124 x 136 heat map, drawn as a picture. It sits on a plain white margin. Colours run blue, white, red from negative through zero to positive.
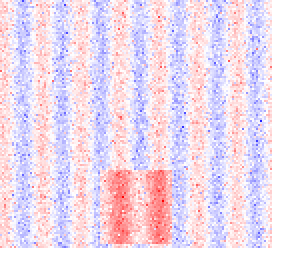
Stripes: upright, repeating 7 times. Ninth with the highest average: bottom middle. Odd patch: higher, in the bottom middle.
